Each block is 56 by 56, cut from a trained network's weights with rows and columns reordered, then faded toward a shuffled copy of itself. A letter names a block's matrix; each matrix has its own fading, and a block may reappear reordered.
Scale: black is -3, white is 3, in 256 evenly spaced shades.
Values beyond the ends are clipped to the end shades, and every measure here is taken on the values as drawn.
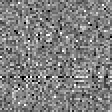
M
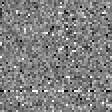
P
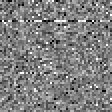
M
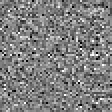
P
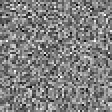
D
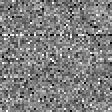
M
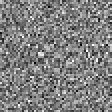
D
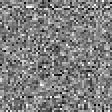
M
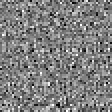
M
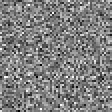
D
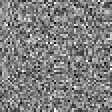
D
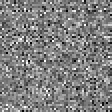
M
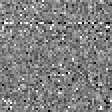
P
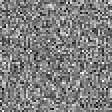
D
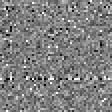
P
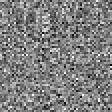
D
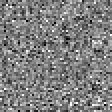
M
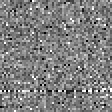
M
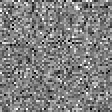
M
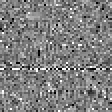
M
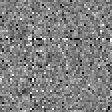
P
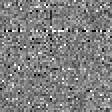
P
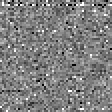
P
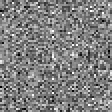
D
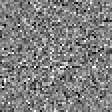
P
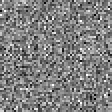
D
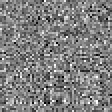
M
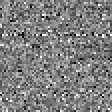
M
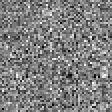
D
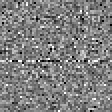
M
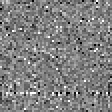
P
